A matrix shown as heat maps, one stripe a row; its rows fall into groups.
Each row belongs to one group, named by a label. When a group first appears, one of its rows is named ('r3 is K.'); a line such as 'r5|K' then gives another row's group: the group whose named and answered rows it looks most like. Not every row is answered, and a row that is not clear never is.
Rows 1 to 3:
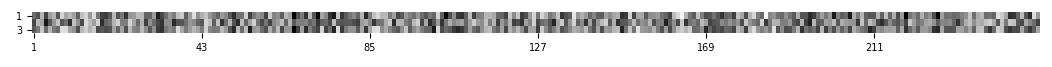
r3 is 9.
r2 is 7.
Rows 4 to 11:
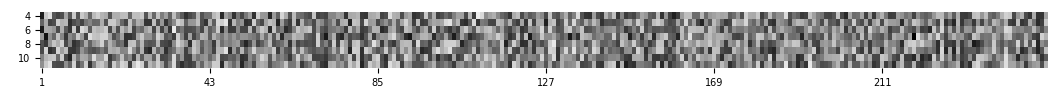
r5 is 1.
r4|7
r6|7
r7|9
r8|1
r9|1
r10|7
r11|7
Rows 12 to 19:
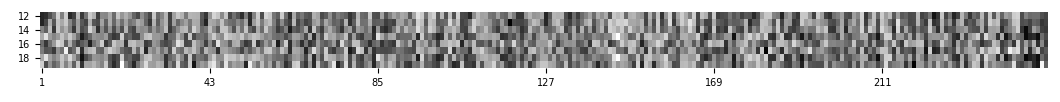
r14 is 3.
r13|3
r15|9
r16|1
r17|3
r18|9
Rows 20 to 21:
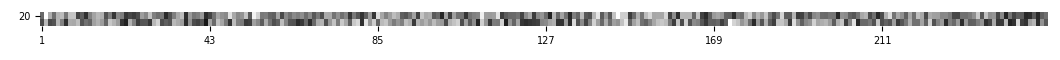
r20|9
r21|1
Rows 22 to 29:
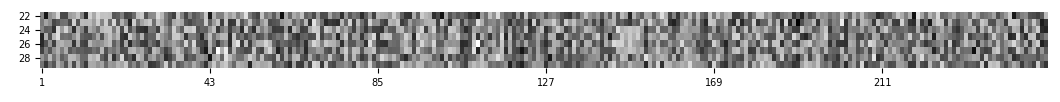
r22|9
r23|7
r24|3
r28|9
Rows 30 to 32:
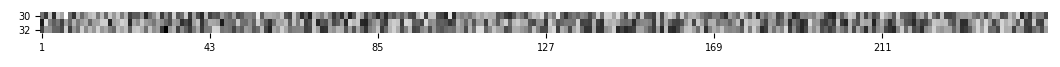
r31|7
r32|7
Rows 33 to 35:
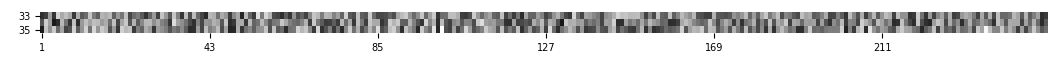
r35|7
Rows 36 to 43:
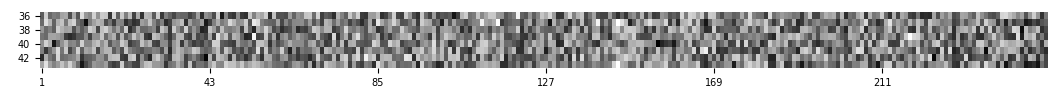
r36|7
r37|9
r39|1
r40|7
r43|9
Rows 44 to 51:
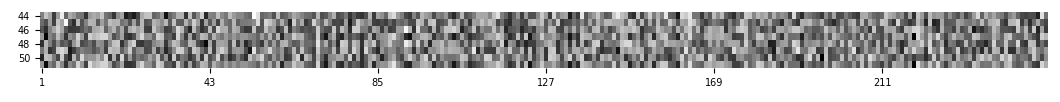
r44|9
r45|3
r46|1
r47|9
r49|1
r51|9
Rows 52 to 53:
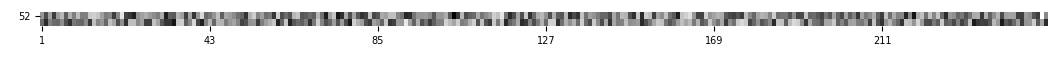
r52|9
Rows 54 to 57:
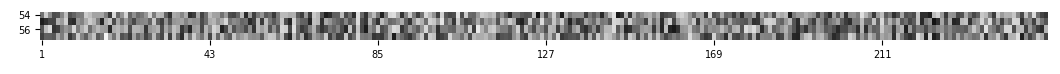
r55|3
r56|7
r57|3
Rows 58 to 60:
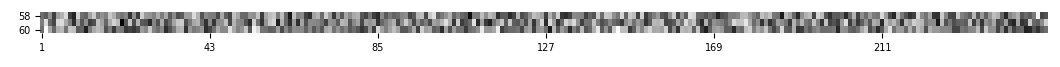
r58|3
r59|1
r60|9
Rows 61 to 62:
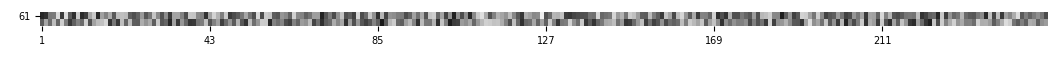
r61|3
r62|7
